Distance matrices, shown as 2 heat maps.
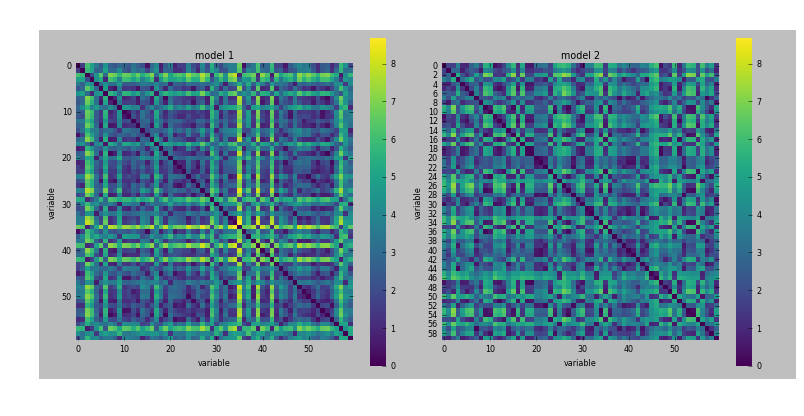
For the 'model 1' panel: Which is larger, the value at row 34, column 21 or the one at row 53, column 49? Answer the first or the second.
the first
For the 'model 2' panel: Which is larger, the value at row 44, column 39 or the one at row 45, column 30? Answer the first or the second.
the second
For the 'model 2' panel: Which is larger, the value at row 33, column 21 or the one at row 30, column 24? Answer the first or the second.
the second
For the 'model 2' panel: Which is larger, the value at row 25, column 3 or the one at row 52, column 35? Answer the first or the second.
the first
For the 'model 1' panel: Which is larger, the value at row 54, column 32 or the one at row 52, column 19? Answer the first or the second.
the first
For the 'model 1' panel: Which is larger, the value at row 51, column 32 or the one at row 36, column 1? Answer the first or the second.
the first
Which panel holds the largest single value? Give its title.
model 1
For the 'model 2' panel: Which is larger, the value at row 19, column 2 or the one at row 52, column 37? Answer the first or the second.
the second
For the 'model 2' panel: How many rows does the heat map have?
60
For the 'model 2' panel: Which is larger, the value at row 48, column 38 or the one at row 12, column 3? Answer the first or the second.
the second
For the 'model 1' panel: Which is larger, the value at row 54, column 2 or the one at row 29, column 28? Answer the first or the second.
the first
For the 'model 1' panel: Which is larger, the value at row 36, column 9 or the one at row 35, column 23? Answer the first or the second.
the second
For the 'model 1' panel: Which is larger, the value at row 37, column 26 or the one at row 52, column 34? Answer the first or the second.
the first
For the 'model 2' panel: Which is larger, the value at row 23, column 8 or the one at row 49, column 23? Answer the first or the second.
the first
